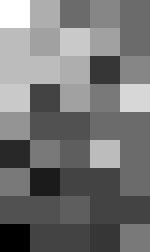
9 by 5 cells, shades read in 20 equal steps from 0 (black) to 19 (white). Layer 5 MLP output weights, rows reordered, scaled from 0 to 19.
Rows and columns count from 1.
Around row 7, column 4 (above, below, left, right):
14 5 5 8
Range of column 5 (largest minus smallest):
11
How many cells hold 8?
7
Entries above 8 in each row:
3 4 4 4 1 2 1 0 1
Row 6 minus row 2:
-11 -3 -8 2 0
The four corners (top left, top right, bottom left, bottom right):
19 8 0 9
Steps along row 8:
same up down same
